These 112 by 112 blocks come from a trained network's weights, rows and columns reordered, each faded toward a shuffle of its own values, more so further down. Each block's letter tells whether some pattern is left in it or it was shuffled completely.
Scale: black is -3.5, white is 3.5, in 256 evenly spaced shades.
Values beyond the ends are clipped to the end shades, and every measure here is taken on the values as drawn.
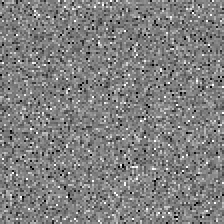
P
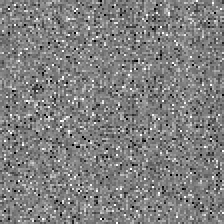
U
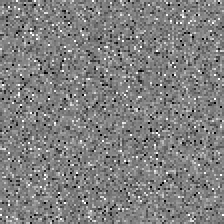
P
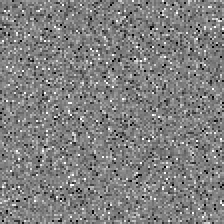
P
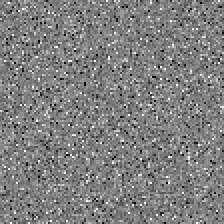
P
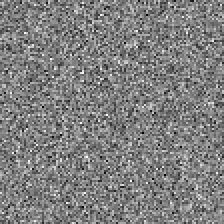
U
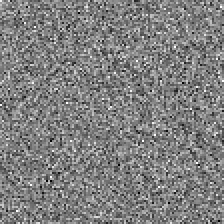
P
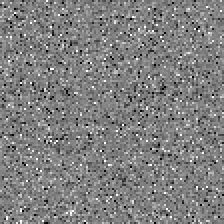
U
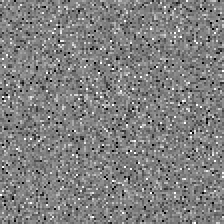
P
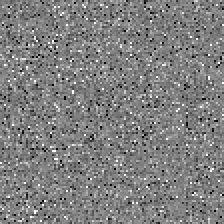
U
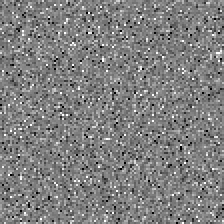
P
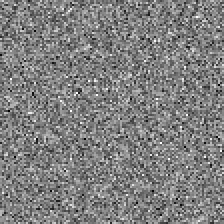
U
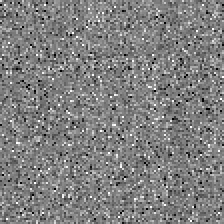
U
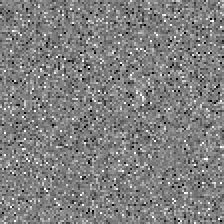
P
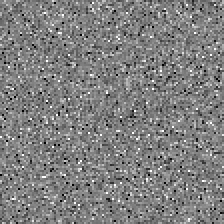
P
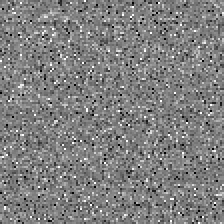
U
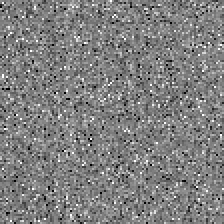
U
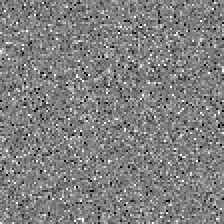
P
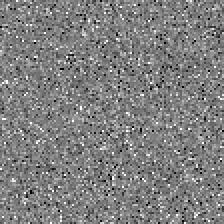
P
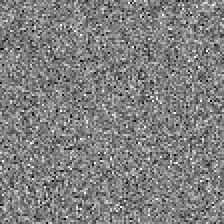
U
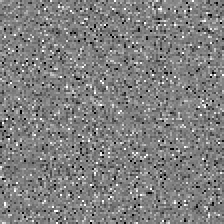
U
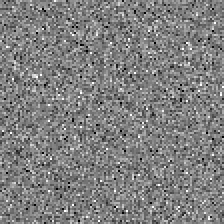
P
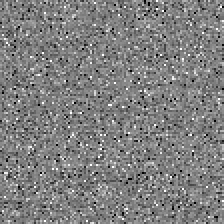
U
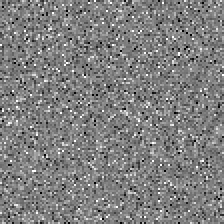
P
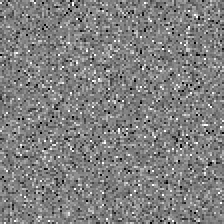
P
